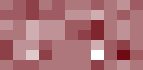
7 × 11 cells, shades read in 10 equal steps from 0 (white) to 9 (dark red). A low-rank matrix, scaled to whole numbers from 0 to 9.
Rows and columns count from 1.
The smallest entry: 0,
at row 6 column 8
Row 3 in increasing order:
3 4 4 4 4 5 5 5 6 6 8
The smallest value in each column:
4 4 2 4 4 4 4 0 5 4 5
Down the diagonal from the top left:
5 6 3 4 5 5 5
